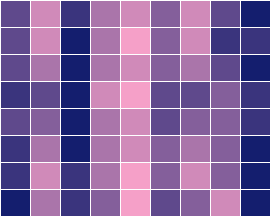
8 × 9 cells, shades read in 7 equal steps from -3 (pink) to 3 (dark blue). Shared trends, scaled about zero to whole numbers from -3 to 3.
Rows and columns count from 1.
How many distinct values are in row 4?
6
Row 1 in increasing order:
-2 -2 -2 -1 0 1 1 2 3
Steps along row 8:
down up down down up down down up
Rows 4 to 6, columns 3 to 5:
3 -2 -3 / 3 -1 -2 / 3 -1 -2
